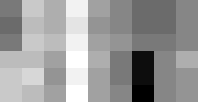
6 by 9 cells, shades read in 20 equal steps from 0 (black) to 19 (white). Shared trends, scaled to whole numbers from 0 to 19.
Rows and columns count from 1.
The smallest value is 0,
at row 6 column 7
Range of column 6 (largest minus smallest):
2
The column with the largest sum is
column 4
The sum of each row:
103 99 107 105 103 103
